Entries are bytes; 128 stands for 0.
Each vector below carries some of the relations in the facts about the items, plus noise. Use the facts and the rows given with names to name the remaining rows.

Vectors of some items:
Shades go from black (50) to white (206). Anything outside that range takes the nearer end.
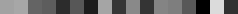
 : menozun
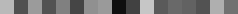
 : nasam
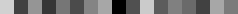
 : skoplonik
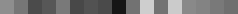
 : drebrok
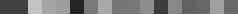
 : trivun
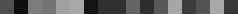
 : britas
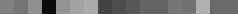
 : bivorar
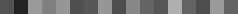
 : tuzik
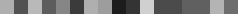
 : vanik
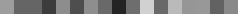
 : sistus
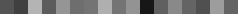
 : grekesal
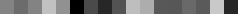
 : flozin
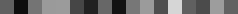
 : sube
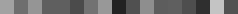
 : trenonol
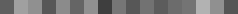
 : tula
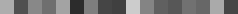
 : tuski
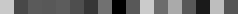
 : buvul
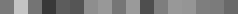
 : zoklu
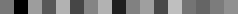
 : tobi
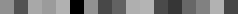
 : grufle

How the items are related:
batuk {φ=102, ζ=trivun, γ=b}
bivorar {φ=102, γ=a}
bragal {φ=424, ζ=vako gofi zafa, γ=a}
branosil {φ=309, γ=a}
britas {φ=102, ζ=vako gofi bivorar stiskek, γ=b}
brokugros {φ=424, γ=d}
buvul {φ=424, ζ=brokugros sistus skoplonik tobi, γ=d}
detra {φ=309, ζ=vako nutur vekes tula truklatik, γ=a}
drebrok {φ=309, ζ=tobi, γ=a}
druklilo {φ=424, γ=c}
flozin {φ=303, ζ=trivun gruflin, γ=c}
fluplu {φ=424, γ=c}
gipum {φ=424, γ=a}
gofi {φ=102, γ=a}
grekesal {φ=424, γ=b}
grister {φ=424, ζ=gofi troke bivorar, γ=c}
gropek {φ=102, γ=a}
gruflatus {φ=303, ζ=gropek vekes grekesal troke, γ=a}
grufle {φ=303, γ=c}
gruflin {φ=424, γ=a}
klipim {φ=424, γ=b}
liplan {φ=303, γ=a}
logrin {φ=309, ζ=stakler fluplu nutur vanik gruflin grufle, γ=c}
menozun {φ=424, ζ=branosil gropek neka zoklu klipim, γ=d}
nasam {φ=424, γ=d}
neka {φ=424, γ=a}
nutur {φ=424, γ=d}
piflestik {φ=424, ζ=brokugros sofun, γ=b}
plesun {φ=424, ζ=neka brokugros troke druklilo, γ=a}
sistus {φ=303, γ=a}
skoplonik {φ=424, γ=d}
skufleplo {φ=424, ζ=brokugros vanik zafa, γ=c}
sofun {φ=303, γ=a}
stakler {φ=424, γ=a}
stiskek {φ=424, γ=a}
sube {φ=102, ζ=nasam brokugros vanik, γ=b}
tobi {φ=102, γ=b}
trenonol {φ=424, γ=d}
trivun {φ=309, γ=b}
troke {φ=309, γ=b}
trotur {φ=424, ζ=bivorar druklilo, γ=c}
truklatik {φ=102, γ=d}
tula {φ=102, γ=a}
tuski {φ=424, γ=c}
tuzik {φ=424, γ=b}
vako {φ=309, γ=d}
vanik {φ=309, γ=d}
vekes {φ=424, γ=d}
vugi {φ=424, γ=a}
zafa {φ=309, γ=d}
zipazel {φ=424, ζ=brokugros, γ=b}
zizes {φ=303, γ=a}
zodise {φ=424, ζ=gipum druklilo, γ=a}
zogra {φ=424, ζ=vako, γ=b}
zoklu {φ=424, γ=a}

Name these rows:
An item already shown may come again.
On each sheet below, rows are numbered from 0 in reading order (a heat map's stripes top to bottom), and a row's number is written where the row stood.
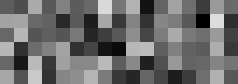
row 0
klipim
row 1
menozun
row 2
gruflatus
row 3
skufleplo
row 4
troke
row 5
vako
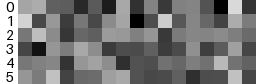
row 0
menozun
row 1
skoplonik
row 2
gropek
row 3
zogra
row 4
stiskek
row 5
vekes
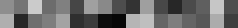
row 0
nutur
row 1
skufleplo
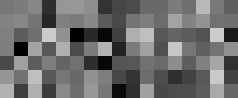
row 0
stiskek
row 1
gipum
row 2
logrin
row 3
tobi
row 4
detra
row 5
truklatik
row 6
zafa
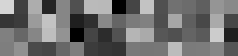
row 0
brokugros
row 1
batuk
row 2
flozin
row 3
zodise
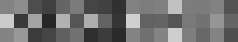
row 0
zodise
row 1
druklilo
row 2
plesun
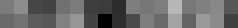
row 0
zodise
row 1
bragal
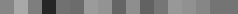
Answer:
neka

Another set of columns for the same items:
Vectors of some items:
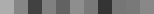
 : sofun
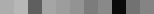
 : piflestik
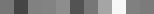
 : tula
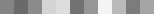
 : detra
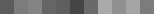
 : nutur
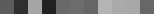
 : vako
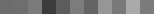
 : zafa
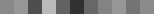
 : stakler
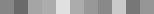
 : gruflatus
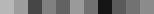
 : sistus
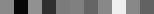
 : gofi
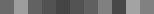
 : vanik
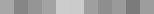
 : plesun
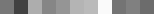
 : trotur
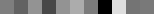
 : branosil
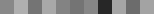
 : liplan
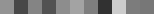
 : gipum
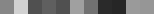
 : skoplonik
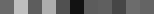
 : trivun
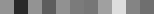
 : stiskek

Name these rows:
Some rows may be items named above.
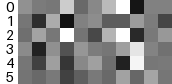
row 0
skufleplo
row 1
troke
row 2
logrin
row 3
stiskek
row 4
gropek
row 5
zafa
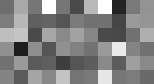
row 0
logrin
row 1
nasam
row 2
drebrok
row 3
stiskek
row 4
vanik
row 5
zogra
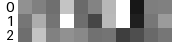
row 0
skufleplo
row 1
logrin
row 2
tuzik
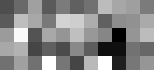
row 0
truklatik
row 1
menozun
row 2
buvul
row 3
tobi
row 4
logrin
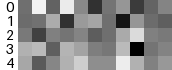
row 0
batuk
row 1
klipim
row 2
tula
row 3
sube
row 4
bragal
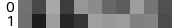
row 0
grekesal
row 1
druklilo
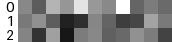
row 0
britas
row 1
brokugros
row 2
troke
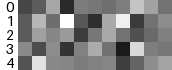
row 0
vekes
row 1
flozin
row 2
tuski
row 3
neka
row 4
trenonol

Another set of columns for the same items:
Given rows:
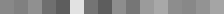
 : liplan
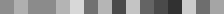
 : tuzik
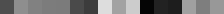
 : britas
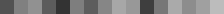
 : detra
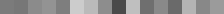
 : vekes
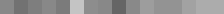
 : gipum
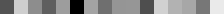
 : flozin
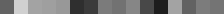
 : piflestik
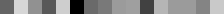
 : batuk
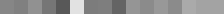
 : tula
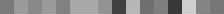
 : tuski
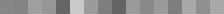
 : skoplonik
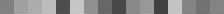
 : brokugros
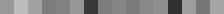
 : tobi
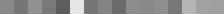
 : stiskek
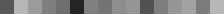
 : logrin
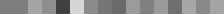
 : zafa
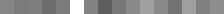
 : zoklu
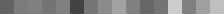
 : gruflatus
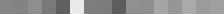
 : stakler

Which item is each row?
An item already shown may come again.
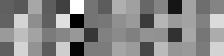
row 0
vako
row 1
batuk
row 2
tobi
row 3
batuk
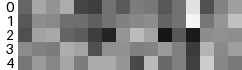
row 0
buvul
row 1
drebrok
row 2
zogra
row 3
druklilo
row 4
tuski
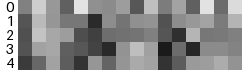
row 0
trivun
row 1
logrin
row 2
skufleplo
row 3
zogra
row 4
bragal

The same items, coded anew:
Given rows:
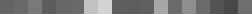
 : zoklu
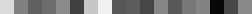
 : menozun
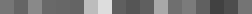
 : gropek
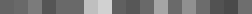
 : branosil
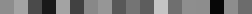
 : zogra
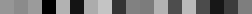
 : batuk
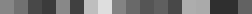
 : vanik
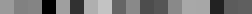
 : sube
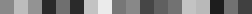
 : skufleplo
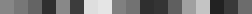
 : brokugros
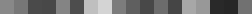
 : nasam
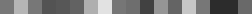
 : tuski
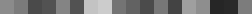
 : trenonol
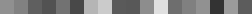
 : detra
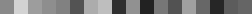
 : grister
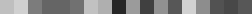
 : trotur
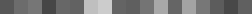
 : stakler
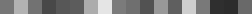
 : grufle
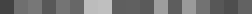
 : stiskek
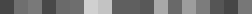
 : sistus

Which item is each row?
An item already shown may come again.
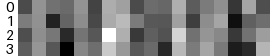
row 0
bragal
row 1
vako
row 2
drebrok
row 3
tobi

